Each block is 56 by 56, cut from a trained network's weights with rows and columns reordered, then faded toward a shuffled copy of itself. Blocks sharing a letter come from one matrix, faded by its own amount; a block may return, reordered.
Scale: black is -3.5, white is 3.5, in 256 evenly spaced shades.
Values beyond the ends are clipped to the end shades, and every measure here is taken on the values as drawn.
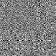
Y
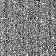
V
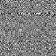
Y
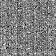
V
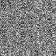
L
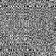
Y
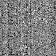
V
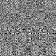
Y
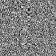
L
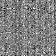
V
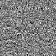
Y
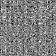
V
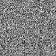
L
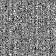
V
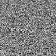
L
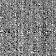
V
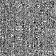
V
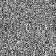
L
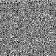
L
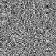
L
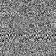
Y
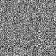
L
